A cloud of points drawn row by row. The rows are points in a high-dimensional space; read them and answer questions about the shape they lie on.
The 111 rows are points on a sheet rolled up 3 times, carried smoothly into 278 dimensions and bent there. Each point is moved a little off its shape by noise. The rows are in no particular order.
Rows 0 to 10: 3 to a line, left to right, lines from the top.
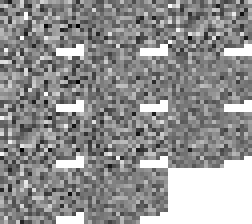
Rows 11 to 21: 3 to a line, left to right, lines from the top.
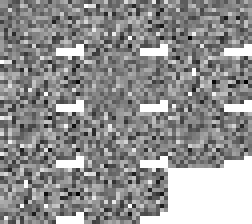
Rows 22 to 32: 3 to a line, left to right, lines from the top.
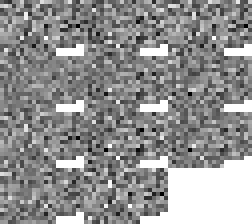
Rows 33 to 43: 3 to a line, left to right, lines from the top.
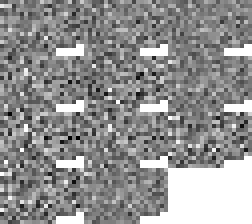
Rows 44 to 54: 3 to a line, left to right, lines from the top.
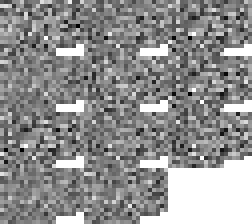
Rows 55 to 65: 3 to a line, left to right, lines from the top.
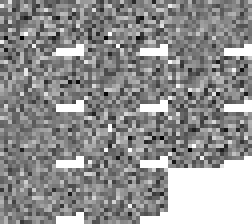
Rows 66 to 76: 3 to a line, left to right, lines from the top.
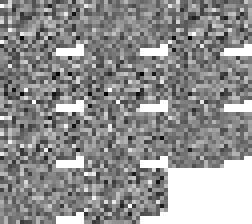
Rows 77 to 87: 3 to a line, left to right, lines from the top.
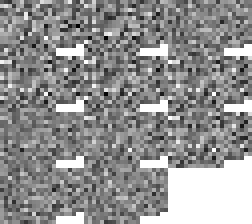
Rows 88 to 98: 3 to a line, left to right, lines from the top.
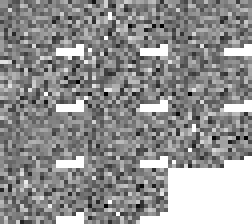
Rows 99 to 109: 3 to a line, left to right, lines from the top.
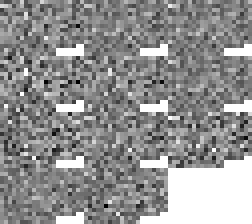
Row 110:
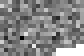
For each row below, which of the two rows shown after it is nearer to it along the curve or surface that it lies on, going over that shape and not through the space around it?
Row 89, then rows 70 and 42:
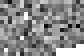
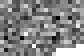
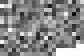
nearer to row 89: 42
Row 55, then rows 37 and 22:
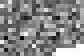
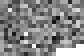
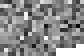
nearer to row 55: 37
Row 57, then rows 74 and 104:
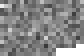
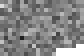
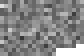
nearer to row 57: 104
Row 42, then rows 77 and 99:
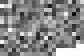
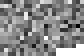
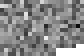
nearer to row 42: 77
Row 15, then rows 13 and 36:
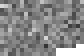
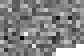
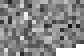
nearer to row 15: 13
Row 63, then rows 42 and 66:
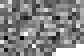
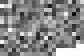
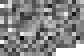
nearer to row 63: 66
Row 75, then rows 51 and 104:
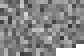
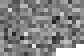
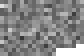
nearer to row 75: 51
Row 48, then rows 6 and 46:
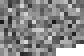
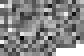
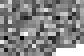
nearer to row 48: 46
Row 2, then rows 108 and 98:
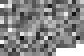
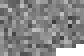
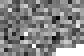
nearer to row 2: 98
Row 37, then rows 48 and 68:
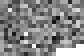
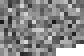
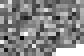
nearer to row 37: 48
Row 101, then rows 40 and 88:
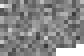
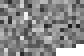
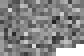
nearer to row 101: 88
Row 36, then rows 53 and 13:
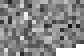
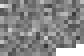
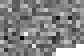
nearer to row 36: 13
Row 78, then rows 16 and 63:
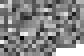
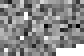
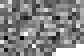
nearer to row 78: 63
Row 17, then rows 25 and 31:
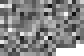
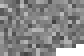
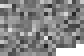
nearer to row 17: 31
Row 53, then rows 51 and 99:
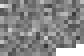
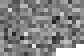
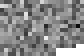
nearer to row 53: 51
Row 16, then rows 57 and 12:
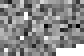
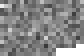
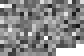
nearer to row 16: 12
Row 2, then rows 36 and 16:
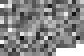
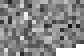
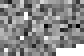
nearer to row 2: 16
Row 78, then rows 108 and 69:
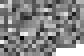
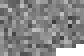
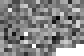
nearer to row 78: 69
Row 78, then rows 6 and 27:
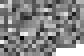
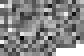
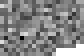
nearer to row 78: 6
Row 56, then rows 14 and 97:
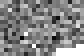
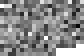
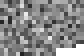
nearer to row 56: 97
